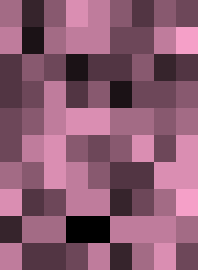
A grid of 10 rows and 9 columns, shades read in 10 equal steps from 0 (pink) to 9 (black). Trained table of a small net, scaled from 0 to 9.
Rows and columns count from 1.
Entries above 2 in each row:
7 4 9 8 6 5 5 5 6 6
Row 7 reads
3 4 1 2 4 6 6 1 1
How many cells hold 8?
3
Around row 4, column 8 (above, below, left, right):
7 4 5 4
